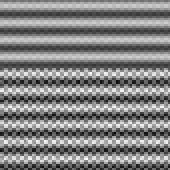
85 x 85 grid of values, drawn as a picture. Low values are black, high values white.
The top part is calmer, up to a seam about 40% of the way down. No overall slope runs across the table. Overall the values sit about 50% of the way up the scale. Horizontal stripes repeat 10 times down the table.
